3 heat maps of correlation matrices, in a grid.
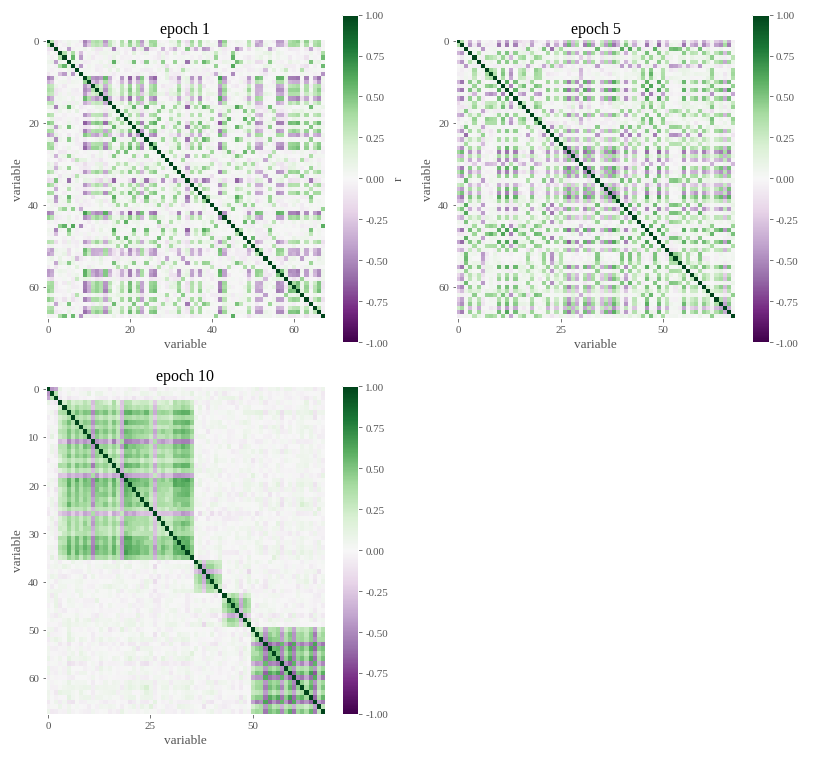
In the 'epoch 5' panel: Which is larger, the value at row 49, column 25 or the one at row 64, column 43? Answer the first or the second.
the second
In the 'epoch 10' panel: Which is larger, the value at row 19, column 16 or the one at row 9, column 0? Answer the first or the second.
the first
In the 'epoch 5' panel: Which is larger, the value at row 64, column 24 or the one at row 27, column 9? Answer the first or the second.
the first
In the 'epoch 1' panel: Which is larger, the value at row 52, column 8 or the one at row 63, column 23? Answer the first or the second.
the first
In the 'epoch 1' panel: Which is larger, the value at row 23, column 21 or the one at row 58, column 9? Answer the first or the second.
the second
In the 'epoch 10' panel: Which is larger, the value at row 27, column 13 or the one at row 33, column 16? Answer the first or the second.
the second
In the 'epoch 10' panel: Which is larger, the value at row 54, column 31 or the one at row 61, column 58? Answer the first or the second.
the second
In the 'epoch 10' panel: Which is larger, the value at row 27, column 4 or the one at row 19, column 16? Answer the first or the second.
the second
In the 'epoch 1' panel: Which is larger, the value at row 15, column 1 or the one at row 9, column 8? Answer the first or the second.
the first
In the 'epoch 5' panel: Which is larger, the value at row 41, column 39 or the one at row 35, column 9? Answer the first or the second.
the second
